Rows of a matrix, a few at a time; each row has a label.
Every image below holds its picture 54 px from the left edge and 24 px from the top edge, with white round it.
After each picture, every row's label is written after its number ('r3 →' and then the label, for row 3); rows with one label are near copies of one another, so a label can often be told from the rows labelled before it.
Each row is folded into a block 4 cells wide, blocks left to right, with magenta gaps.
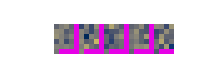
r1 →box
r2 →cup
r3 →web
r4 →box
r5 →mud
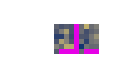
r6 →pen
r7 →web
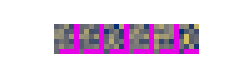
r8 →box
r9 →box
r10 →mud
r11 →box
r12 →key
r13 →mud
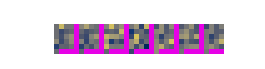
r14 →web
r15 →web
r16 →key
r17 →mud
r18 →cup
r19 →box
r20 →cup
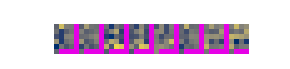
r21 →web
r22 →web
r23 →pen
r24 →pen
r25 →cup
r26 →web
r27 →key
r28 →key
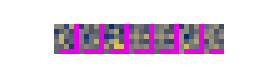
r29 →mud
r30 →cup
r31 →pen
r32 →box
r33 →box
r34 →cup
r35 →box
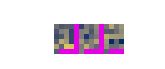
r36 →pen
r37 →cup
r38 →key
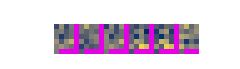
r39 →cup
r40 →web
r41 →cup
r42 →pen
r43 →pen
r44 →key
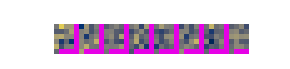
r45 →key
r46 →cup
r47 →box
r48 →mud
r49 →web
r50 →cup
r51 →web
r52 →box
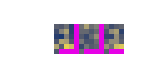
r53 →pen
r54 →web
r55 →pen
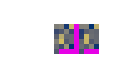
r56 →mud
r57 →mud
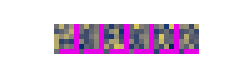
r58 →key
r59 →web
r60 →pen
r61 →web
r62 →mud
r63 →mud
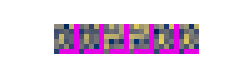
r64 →mud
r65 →mud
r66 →key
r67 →key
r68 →mud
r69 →mud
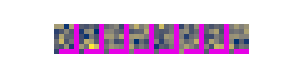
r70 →mud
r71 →pen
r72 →box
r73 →key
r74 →web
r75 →cup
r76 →pen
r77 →key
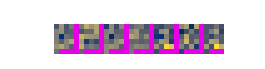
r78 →cup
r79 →key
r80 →cup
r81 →box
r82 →pen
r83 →mud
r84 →pen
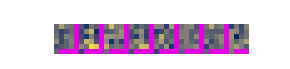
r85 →web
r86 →pen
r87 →key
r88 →pen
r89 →mud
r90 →box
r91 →web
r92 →cup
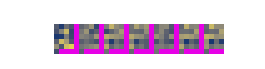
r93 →pen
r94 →box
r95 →key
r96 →key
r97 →box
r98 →key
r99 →key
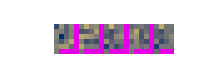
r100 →cup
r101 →key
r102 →web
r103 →box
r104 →web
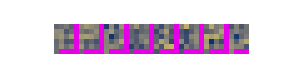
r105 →box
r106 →key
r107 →cup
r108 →web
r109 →pen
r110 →web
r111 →key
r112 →cup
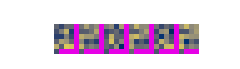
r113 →pen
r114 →key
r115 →mud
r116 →key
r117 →pen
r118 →key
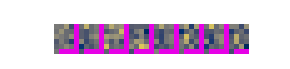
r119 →box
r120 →web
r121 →key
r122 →pen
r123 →web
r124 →mud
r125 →web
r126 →mud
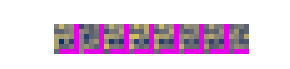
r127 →key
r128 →cup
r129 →key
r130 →key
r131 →key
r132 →key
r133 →key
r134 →box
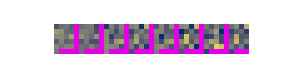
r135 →box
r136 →box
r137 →cup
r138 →mud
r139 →cup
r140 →mud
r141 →pen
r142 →mud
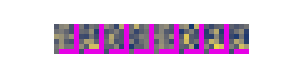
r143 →box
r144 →pen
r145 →mud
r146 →web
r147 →box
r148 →mud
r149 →pen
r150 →pen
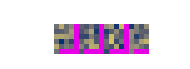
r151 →key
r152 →pen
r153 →mud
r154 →cup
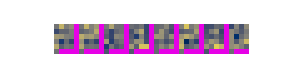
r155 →key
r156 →key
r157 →web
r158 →pen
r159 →box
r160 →key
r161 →pen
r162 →cup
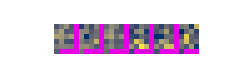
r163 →box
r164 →cup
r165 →box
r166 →pen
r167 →pen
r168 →mud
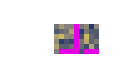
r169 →key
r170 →mud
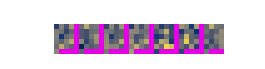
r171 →cup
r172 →web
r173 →cup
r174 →cup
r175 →pen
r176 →mud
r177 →web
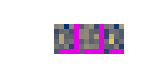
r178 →mud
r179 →box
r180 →mud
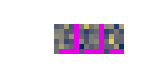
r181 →box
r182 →web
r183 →mud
